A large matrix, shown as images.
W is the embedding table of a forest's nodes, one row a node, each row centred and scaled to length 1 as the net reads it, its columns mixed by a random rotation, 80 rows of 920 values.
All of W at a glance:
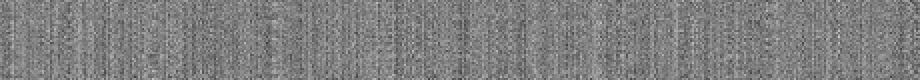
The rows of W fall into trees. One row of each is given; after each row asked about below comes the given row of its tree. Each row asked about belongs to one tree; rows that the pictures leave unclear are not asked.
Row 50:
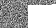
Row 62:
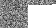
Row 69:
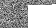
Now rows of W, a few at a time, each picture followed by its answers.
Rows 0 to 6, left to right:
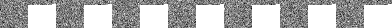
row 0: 50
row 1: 50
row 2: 62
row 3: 69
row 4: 69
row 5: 69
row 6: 69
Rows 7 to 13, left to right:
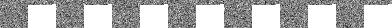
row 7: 50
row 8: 69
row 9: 62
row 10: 62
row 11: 69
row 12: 69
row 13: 50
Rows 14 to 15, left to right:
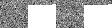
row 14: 50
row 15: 62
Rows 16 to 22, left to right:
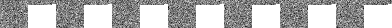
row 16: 62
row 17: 50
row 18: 62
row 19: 50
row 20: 69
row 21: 69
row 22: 69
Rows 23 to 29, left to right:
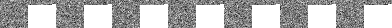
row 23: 69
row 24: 69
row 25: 50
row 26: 62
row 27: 69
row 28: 50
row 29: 69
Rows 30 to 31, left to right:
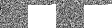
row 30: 50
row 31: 50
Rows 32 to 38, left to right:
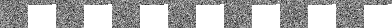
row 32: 62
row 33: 62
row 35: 50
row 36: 50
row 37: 50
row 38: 69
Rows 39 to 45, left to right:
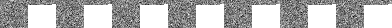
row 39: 69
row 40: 62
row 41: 69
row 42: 50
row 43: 50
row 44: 62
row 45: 50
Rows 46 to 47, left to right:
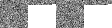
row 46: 62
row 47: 69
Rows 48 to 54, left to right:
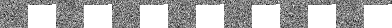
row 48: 69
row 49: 62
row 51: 50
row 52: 50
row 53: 69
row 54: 62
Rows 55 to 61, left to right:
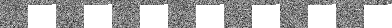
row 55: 62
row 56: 62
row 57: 62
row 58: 62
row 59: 69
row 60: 50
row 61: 69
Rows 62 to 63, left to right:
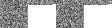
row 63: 50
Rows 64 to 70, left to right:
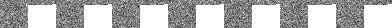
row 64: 62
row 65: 69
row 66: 69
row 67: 50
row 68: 50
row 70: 69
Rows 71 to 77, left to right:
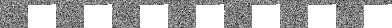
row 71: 69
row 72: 69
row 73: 69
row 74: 62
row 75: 50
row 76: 62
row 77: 62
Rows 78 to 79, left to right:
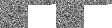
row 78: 69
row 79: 69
